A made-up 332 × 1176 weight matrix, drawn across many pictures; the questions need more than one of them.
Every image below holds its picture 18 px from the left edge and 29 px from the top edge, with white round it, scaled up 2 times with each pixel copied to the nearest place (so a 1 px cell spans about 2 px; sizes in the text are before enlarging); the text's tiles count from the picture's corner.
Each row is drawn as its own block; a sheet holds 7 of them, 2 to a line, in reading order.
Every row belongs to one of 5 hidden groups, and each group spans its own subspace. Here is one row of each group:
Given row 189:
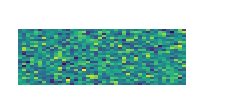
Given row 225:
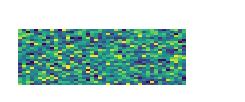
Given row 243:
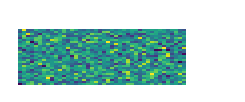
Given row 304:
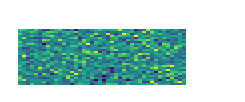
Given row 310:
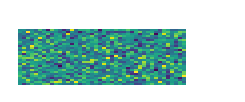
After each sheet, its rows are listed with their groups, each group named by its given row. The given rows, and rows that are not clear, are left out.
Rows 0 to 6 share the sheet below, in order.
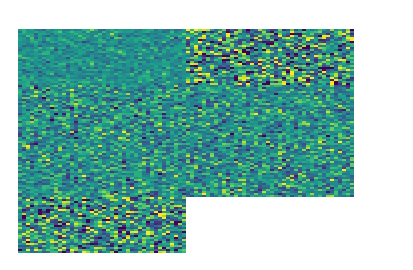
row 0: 225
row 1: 310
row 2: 189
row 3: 304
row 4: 310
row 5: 189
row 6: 189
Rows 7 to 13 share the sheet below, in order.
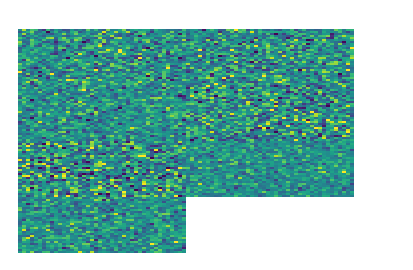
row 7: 225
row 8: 304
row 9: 225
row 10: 243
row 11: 310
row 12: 225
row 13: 225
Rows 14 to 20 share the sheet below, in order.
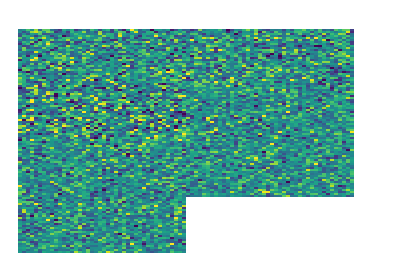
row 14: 189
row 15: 304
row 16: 225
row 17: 243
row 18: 304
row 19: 225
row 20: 310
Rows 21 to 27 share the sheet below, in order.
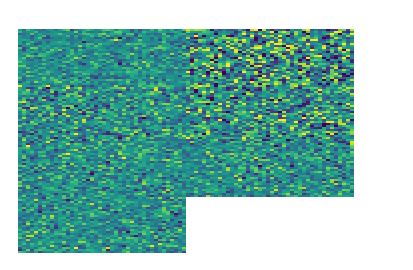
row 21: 189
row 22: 225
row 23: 310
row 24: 310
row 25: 310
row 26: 304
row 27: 189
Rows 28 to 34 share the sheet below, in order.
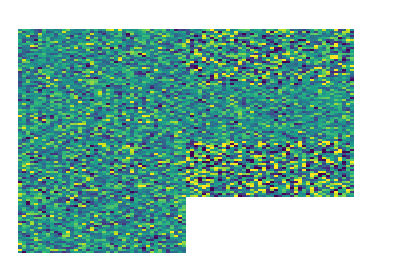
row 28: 243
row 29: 225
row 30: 243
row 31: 189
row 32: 243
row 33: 310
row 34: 310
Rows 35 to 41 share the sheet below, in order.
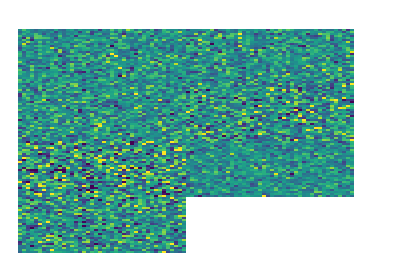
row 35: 310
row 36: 189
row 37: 225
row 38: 243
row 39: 189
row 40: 304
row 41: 189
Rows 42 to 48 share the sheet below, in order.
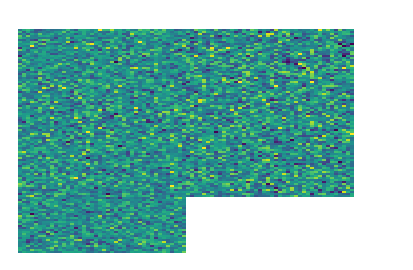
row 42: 243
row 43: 189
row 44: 243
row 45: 225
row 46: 304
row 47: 243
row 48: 243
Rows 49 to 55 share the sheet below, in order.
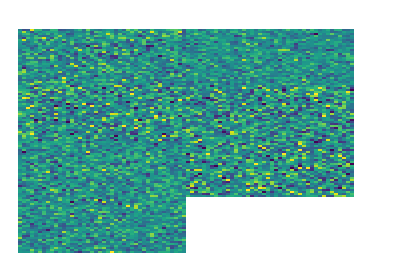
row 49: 304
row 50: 243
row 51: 225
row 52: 304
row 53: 304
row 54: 189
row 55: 189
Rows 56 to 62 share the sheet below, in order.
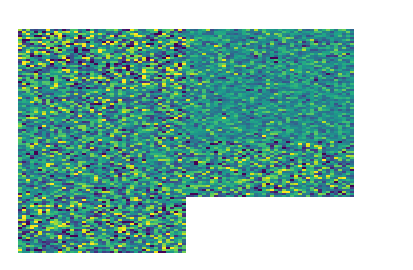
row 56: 310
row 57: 304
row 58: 304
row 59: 189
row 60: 189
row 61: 243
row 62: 189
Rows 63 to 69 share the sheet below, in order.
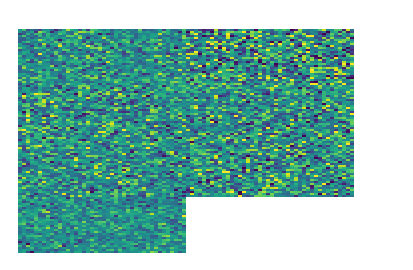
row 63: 304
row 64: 310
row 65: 304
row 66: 243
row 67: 243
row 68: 304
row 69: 304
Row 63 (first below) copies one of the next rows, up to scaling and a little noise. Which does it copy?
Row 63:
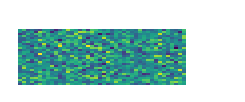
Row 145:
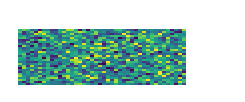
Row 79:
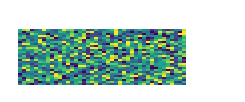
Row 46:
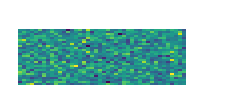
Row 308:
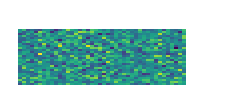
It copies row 308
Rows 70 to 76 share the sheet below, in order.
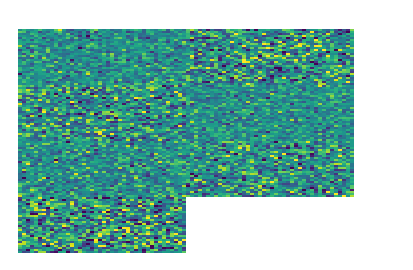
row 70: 304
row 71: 304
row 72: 225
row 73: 189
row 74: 243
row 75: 189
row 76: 243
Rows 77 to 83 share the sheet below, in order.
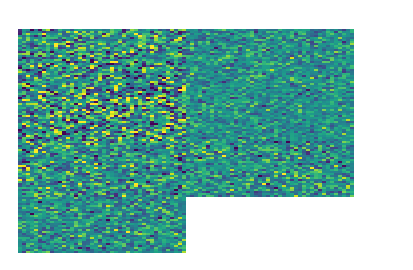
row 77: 310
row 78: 189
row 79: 304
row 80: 189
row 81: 189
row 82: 243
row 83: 243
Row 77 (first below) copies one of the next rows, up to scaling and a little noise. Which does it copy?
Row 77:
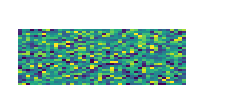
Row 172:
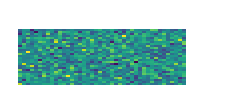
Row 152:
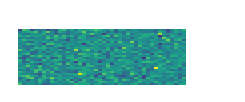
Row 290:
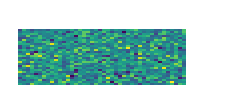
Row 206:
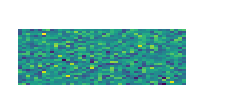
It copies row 206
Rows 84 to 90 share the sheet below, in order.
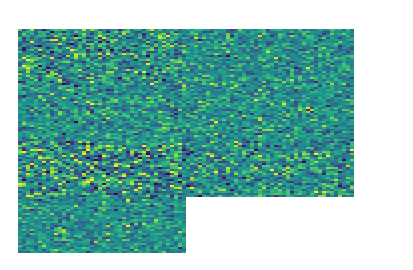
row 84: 189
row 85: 310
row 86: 304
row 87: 243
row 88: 304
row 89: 304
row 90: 189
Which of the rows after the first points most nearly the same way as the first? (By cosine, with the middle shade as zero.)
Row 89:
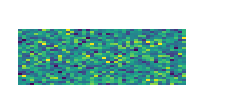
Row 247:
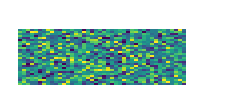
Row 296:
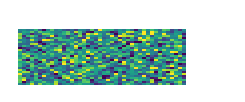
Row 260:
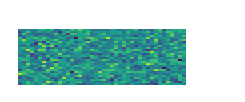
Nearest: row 247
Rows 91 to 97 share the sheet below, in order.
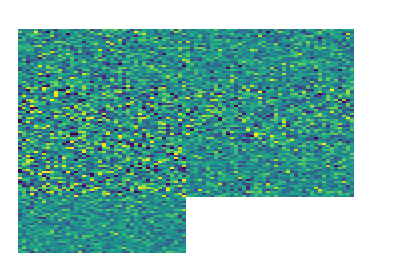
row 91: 189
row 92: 189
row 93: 310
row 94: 189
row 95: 243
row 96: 243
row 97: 189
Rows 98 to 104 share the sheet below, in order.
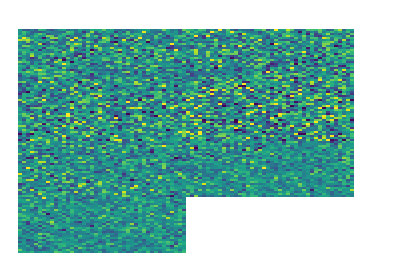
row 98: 189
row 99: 243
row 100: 225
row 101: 225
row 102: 189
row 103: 310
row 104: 189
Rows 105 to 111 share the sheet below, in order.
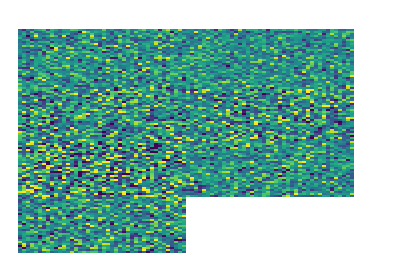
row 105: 225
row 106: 310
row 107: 304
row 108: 243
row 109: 310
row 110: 310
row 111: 304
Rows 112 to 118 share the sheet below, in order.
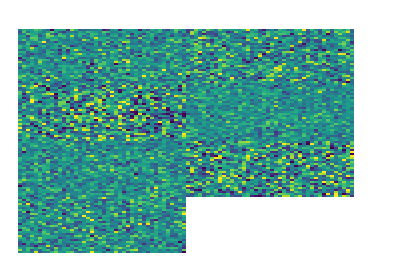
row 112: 243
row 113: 304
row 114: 225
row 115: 243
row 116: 304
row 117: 304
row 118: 243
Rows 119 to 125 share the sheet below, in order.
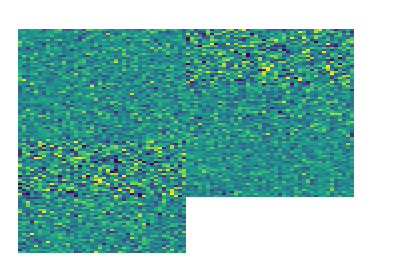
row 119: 304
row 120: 225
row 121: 225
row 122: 225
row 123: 225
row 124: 310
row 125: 310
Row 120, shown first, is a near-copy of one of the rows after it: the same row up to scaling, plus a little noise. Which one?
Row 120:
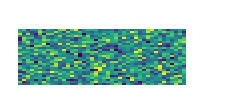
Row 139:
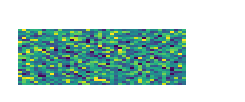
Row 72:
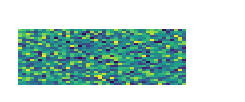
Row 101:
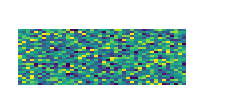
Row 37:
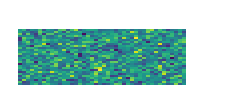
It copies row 37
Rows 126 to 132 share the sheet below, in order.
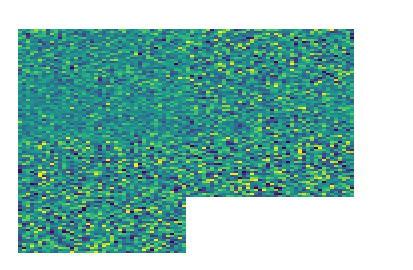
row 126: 310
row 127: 304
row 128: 243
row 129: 243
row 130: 243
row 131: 243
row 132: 304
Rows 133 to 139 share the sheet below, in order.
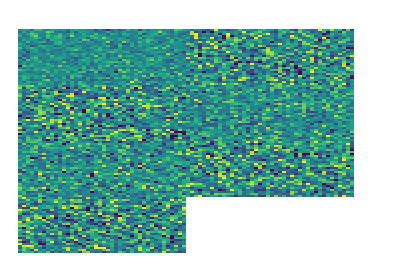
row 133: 243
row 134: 310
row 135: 225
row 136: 243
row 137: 243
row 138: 304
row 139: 225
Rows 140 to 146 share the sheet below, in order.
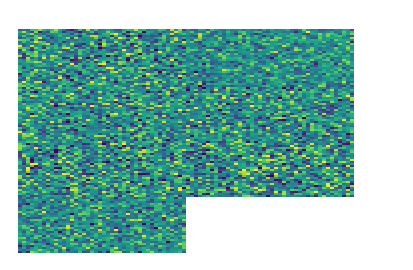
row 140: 304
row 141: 189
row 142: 225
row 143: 310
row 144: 310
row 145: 304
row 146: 225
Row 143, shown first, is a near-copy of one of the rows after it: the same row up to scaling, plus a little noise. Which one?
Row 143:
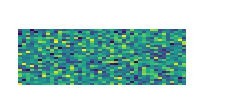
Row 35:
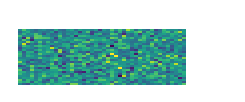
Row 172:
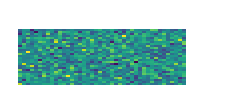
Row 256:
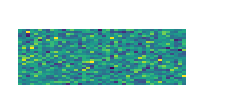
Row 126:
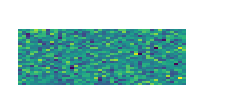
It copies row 172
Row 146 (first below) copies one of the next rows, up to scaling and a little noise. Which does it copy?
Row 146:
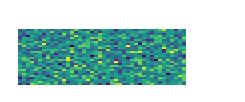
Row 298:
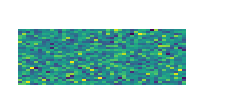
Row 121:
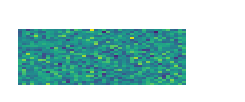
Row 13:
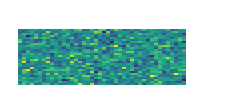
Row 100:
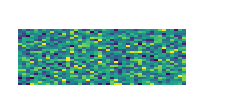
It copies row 100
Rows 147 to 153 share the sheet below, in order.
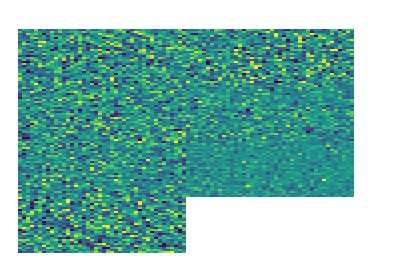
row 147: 189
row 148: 243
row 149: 225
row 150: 243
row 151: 225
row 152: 310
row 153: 189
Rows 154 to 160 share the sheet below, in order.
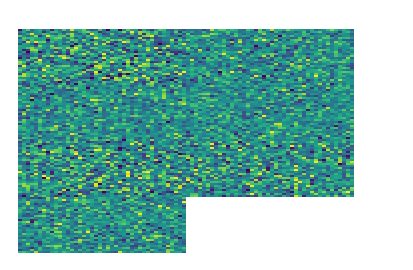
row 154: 243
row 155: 225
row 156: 189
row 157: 304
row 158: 243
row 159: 310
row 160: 310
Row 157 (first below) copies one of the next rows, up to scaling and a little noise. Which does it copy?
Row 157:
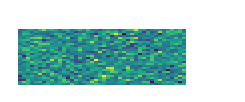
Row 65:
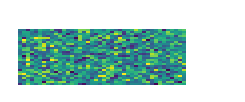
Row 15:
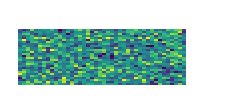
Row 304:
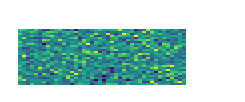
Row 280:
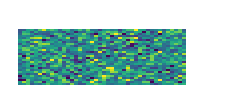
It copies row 280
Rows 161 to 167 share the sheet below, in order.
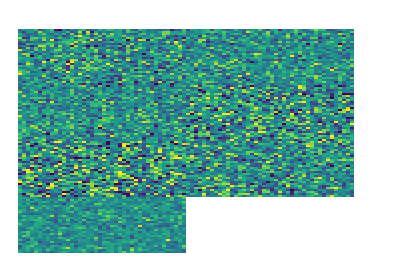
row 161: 304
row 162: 189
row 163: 243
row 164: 189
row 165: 189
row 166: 189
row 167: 225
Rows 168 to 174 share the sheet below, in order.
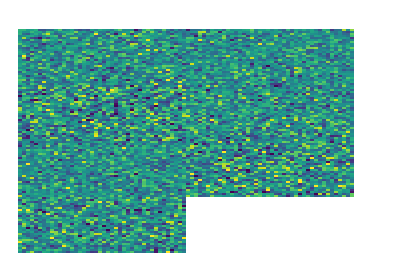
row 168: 304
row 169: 310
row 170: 225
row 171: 243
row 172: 310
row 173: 225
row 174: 304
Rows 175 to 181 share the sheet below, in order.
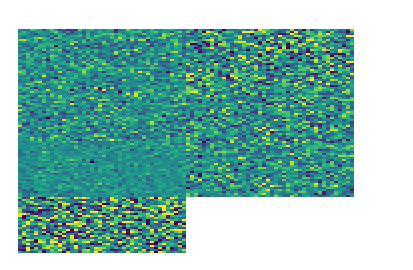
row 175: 304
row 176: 304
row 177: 189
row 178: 225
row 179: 225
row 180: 225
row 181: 189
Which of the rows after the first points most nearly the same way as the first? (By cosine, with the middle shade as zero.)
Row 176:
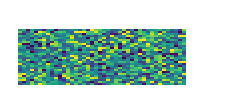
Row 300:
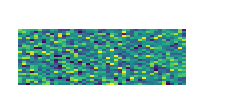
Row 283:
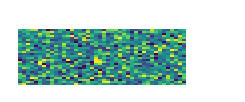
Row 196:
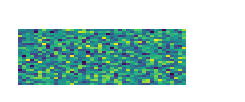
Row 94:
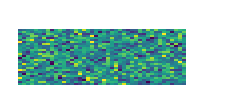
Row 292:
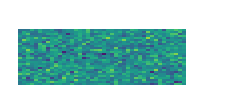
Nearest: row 196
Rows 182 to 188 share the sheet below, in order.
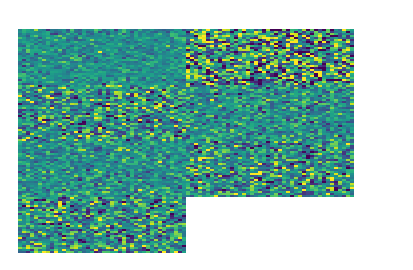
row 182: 310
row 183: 243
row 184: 243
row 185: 189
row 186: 243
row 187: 310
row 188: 310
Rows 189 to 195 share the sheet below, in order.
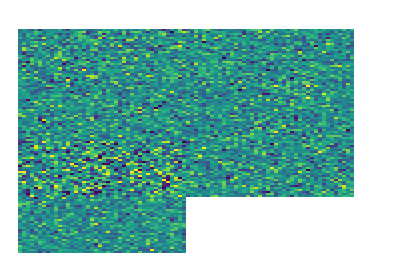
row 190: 189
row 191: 243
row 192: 243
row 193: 225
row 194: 225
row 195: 225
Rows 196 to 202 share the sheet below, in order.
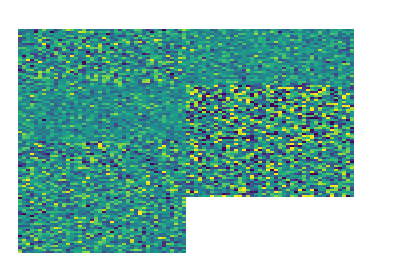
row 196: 304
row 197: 310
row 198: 225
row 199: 310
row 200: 189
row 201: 310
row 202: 310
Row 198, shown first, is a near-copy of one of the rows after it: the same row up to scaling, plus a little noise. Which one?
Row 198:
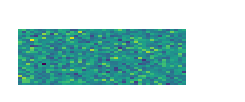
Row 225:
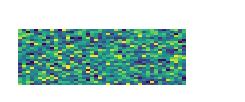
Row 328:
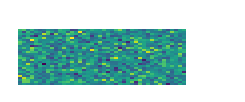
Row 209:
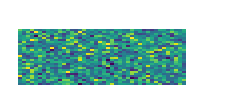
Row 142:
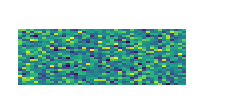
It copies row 328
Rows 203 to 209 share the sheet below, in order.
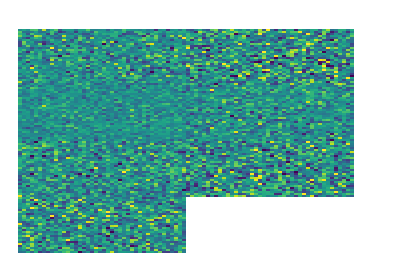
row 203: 310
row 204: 310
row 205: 189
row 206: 310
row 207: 225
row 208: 243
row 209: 225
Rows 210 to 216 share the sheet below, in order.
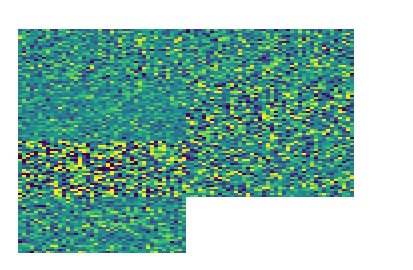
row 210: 310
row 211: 243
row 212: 189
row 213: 243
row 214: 189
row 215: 189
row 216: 304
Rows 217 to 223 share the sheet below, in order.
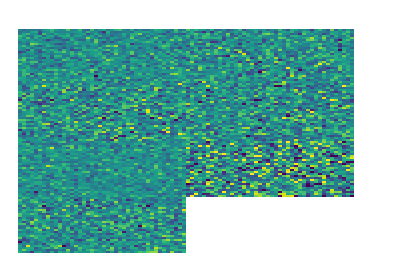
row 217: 225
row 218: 310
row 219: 310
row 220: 243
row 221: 189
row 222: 243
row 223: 304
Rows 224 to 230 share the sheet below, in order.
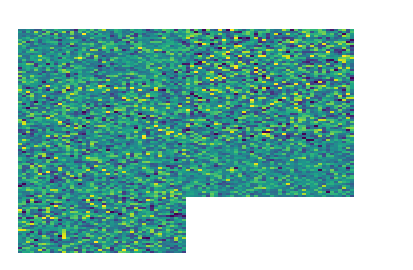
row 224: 225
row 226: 310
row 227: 189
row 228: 304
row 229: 189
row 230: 189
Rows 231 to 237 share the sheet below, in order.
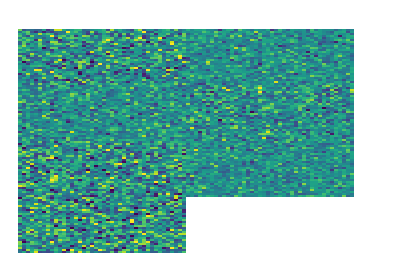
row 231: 189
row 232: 243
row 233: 310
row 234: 310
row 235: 304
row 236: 310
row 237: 189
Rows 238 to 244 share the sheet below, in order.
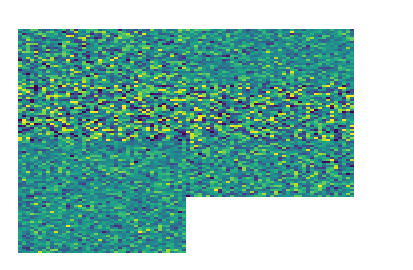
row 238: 243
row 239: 310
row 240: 225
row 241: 225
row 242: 304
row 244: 225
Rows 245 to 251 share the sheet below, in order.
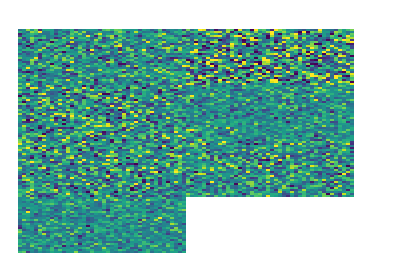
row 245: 189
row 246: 243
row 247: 189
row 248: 304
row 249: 225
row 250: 304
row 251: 243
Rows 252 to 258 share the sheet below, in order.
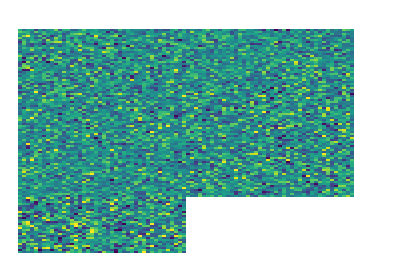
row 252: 225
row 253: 243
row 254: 225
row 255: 225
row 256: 310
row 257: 225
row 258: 189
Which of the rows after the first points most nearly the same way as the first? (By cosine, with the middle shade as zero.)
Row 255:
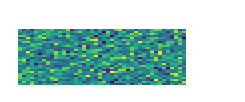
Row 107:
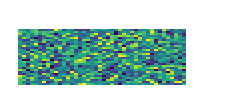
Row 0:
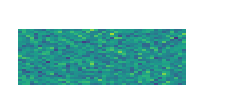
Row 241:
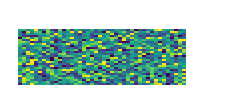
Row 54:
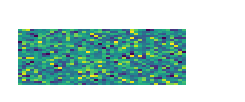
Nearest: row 241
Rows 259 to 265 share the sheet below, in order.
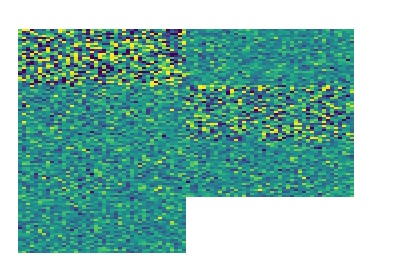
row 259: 304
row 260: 304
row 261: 189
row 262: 310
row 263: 243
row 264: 243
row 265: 243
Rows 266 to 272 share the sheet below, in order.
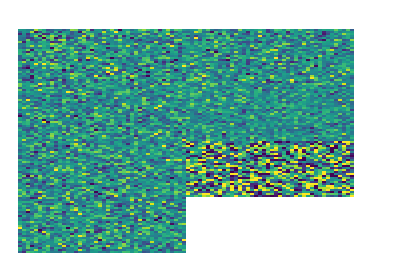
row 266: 225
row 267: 310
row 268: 243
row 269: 189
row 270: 189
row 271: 243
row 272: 243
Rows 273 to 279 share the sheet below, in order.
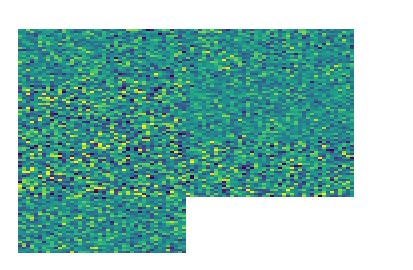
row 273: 189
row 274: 189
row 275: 310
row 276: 304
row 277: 189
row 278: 189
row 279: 304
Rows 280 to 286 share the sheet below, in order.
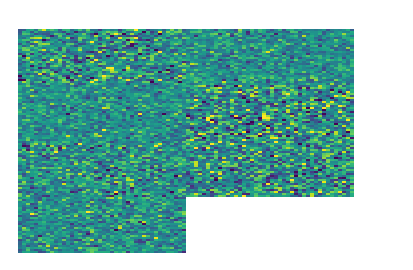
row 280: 304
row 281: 310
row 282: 225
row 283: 243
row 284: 310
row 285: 243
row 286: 243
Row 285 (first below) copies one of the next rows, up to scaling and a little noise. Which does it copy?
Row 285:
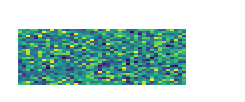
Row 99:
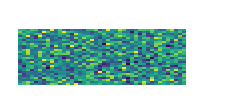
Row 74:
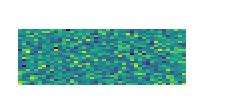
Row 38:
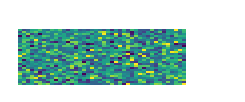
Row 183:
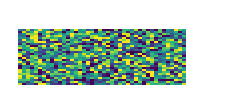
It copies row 99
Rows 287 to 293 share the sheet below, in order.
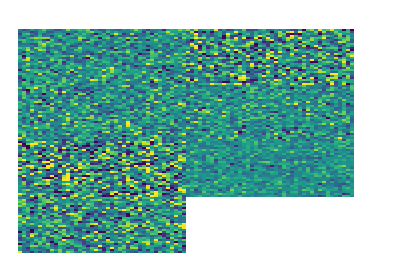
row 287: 304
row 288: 310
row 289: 310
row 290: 310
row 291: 310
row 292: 304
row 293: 225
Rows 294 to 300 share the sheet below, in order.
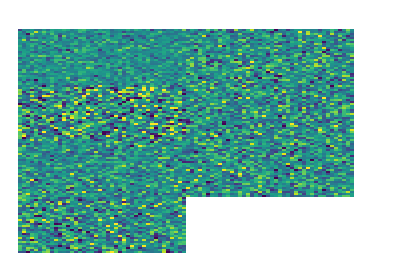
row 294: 310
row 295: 243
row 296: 304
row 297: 243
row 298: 225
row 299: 189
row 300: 310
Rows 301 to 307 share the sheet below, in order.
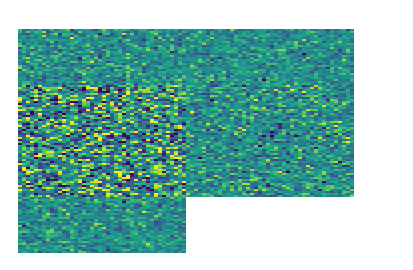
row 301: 310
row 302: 225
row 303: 189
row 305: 189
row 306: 243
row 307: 189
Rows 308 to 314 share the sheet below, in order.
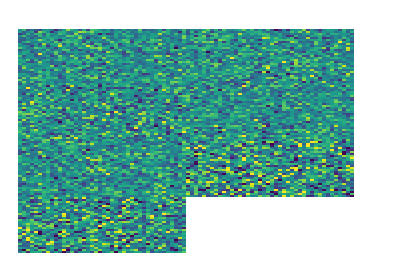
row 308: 304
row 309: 243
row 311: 225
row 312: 304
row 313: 243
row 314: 189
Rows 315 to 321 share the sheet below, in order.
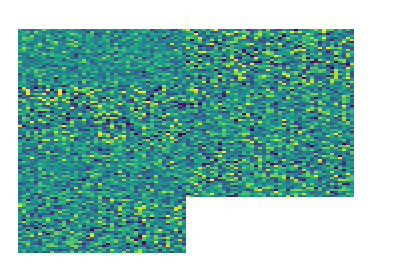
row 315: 189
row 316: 310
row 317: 310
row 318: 310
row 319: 243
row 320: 189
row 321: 310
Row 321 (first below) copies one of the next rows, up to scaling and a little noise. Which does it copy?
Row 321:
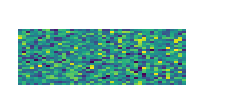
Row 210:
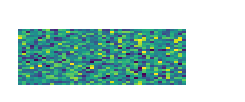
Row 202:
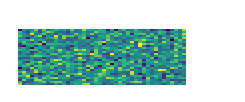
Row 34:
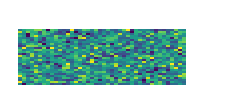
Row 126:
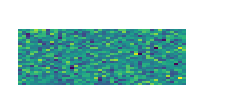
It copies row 210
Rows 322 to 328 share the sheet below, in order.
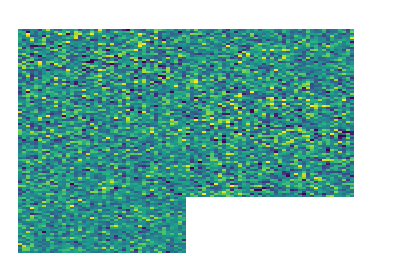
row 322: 310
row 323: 225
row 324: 243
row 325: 225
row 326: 304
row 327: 189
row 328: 225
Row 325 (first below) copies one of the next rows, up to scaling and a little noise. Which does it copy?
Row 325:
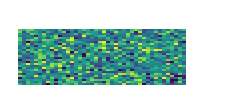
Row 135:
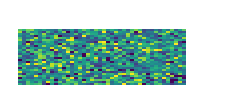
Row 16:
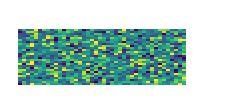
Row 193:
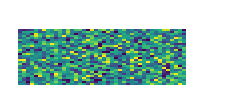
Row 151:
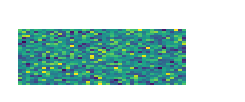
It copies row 135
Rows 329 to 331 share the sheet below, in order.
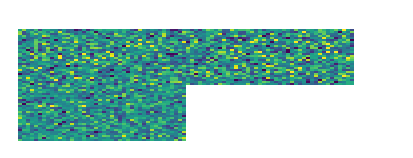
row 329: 304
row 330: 225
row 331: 189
